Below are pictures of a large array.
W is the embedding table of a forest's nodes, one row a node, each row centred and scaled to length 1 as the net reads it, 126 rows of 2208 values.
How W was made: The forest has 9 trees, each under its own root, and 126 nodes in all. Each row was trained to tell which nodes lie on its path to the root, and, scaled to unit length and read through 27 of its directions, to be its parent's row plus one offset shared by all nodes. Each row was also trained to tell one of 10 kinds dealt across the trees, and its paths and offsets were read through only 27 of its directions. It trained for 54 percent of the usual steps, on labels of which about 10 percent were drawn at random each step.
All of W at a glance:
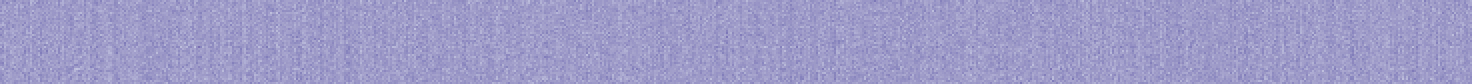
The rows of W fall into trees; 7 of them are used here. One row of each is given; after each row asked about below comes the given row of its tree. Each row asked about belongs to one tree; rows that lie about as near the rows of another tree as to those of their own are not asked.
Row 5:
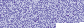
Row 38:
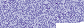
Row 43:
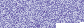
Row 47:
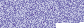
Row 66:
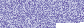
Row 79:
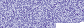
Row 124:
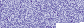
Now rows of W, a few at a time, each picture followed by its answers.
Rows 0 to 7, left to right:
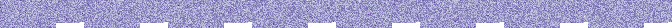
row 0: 66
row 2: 79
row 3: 5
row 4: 38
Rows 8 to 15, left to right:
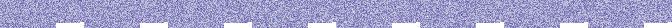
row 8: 66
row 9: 43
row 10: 38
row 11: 47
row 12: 66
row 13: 124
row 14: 43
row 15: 5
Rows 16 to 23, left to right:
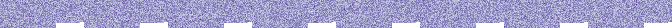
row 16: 79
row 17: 66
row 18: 38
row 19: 66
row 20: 38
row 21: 5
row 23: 124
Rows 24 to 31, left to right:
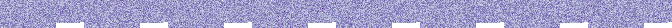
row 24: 43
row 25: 47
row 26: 66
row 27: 47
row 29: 79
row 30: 66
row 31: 5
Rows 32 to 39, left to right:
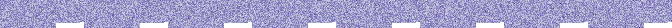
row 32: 124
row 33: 47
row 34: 43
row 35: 38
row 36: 66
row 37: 124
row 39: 66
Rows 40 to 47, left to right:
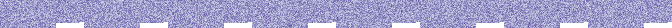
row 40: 38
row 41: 5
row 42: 47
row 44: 5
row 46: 43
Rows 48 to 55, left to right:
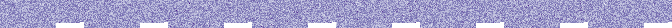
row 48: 124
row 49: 124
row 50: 43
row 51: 5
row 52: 5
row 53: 47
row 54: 43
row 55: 124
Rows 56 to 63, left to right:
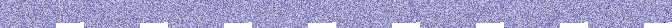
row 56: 124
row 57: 5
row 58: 38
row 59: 38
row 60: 124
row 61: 43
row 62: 124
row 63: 124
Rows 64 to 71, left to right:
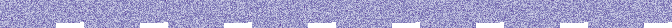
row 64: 124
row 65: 66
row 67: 66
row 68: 79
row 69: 79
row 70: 43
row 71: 5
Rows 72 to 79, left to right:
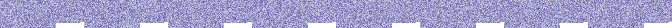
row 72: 43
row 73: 5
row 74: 66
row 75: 5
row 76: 5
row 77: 43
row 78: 43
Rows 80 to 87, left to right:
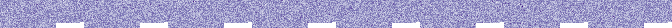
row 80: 5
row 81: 124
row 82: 124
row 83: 47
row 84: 38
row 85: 66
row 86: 47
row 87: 47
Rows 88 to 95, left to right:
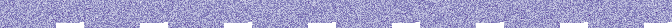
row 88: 43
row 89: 124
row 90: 124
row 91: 43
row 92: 38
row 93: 124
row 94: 5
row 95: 5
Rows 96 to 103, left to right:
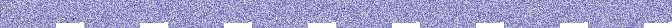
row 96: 5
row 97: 124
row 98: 124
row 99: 79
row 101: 38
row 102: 38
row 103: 38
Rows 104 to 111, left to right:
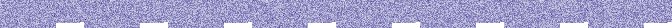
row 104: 38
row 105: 66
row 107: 124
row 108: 66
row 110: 5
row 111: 43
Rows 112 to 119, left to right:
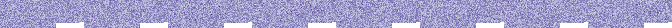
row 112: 79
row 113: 79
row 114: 5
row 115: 43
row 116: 47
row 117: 43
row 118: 5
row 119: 43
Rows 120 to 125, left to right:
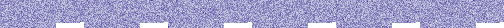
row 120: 124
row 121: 66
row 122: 5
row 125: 47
